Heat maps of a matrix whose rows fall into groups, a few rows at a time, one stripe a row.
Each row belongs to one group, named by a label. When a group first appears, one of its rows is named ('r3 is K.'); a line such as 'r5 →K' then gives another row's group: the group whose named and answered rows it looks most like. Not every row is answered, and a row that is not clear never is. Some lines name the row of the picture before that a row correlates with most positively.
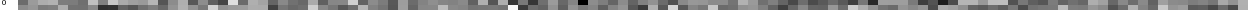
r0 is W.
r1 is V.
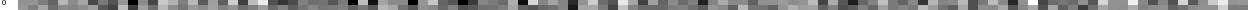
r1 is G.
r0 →G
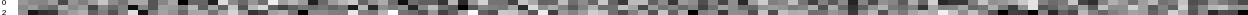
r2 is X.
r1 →G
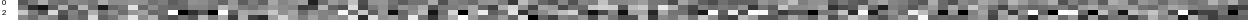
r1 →X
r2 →V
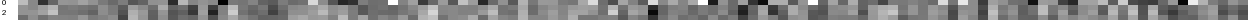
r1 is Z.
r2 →Z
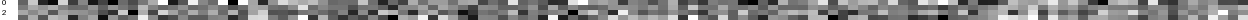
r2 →G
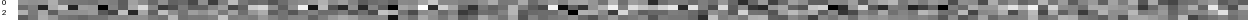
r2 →G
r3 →V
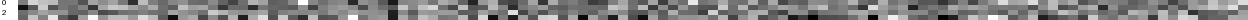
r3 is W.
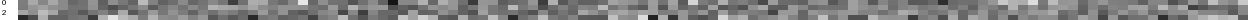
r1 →V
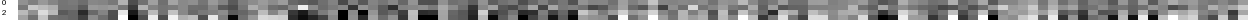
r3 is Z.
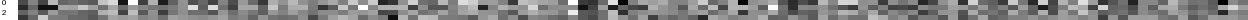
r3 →V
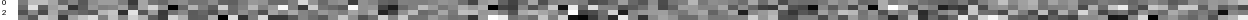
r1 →W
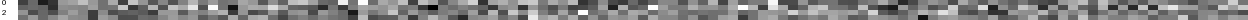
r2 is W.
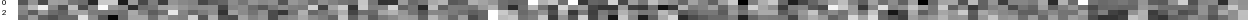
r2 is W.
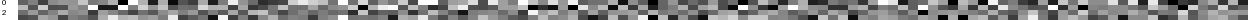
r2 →G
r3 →V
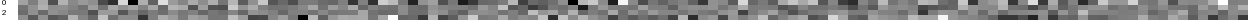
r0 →G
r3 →X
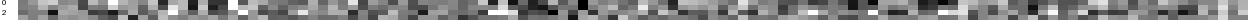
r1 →W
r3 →G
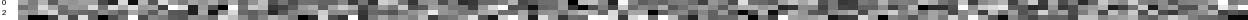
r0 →G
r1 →W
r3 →X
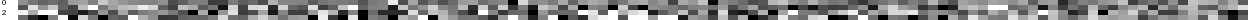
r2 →Z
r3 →X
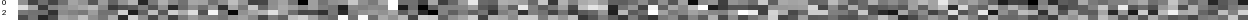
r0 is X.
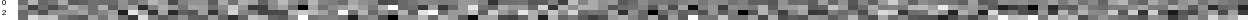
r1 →X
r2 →Z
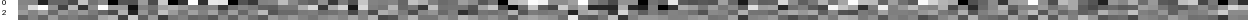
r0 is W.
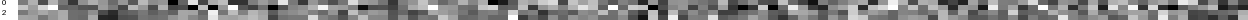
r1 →Z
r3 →V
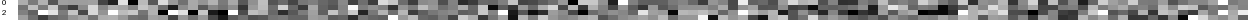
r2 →W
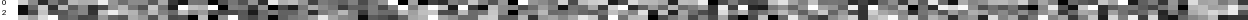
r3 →Z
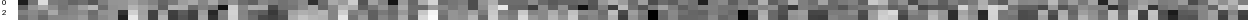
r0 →V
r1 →W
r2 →Z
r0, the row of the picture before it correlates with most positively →2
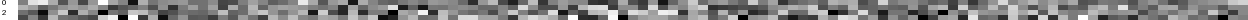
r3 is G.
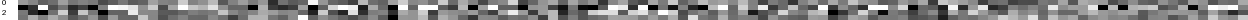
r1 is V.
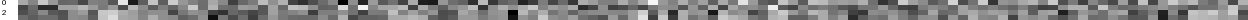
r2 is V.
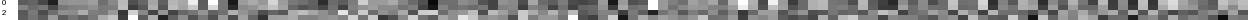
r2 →Z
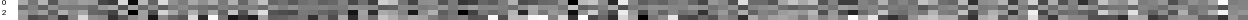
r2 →G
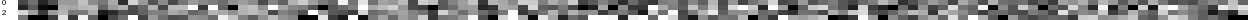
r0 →Z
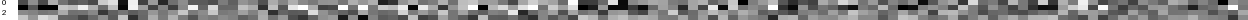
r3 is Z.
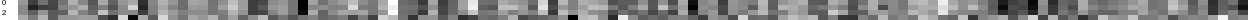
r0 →X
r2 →X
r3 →G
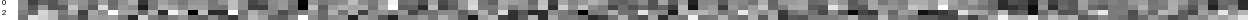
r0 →X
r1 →X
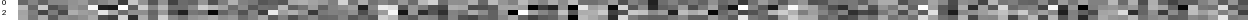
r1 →G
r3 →G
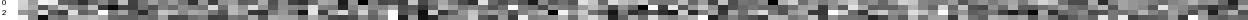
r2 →X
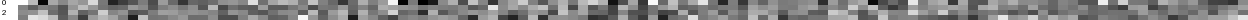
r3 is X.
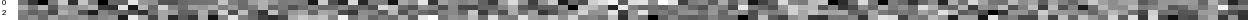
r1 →G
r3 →Z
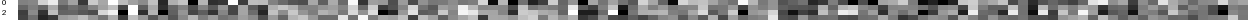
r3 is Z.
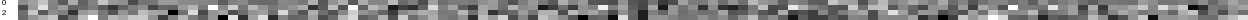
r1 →V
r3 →W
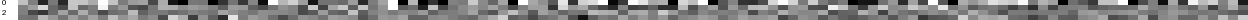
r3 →W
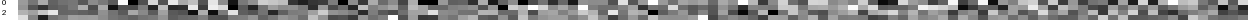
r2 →Z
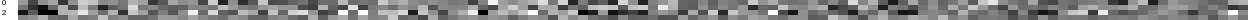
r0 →W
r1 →X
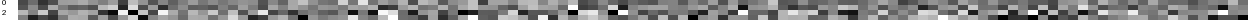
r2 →G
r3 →X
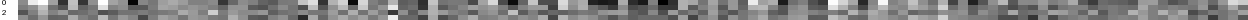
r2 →V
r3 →X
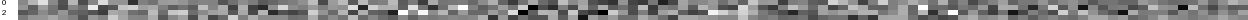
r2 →V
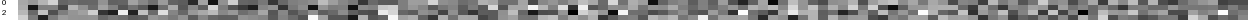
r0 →Z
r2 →G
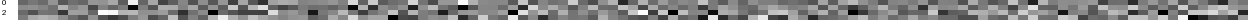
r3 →V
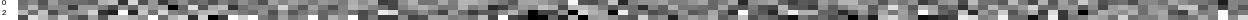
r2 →G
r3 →W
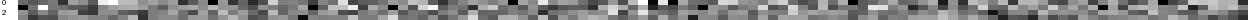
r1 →V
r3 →X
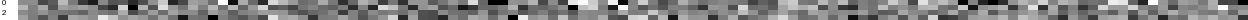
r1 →G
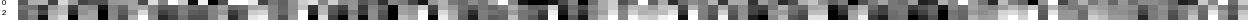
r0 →W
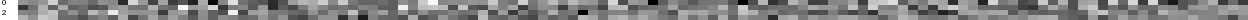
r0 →Z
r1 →V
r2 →W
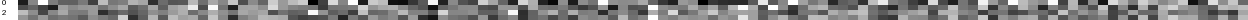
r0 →V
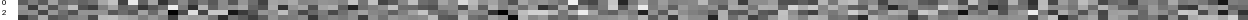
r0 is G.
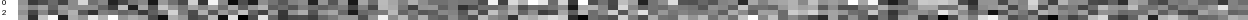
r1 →G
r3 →W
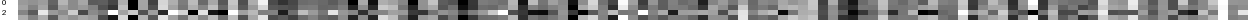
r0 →G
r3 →G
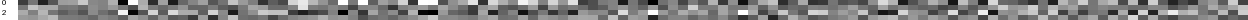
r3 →Z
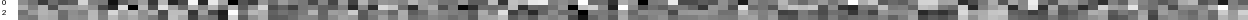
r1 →G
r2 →W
